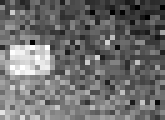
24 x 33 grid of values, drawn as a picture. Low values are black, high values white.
The top right is the ninth with the lowest average. There are no regular stripes. In the middle left lies a patch that is higher than the rest. There is an overall slope up to the bottom left. The ninth with the highest average is the middle left.
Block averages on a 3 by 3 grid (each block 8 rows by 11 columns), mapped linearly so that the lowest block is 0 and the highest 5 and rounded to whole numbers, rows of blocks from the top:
2 1 0 / 5 2 1 / 4 3 2
